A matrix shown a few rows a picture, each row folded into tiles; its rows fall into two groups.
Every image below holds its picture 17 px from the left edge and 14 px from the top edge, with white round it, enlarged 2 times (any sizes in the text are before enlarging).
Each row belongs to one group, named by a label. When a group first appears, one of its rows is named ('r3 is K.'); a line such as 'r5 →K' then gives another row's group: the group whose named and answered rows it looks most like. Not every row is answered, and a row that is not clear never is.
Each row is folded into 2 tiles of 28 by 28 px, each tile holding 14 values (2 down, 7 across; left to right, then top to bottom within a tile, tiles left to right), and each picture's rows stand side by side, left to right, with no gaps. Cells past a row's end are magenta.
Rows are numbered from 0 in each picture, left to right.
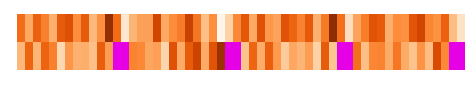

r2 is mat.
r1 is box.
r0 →mat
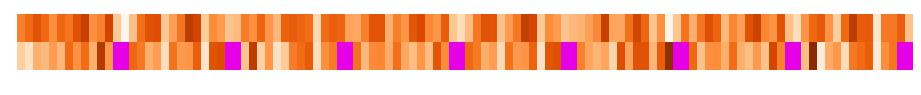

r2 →mat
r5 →box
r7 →mat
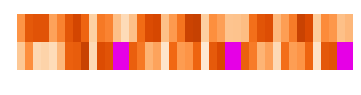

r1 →box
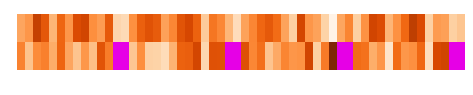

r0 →box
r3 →box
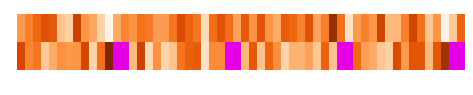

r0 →box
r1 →mat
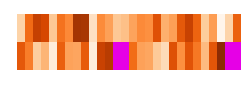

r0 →box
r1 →box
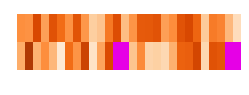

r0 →mat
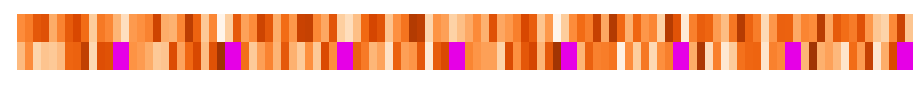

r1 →box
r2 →box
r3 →box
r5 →mat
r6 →mat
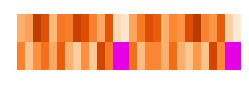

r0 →box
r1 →box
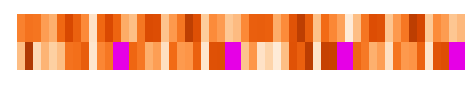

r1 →box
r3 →box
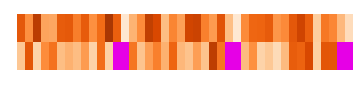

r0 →mat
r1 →box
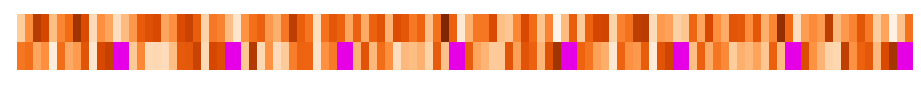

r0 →box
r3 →mat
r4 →box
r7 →box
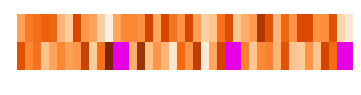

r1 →mat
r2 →box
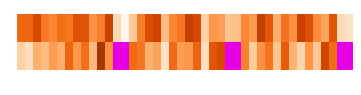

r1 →box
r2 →box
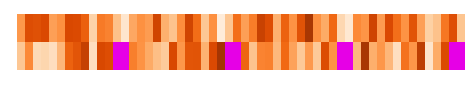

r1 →box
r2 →box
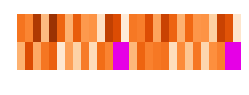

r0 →mat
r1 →mat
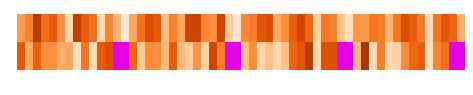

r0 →box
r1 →box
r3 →mat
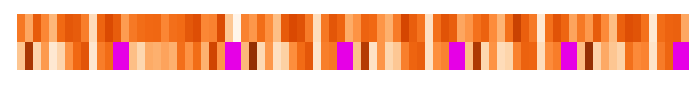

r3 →mat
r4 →mat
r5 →mat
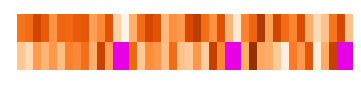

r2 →mat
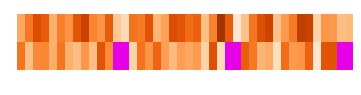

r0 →box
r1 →mat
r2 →box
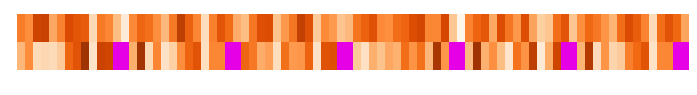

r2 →box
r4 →mat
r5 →mat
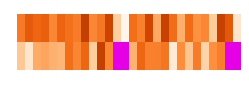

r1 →mat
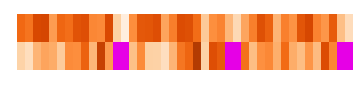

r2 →box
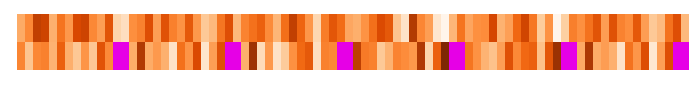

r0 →box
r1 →mat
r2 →mat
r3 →box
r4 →box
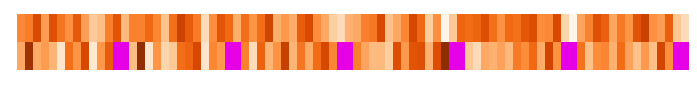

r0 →mat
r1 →mat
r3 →box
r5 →box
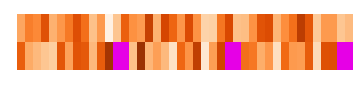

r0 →box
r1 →mat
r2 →box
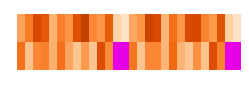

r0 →box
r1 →box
